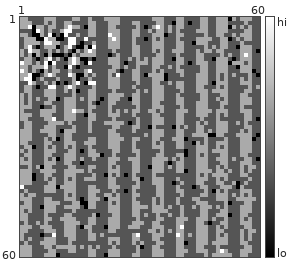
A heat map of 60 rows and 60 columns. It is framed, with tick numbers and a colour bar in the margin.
Roughest part: top left. Stripes: upright, repeating 11 times. Odd patch: rougher, in the top left.
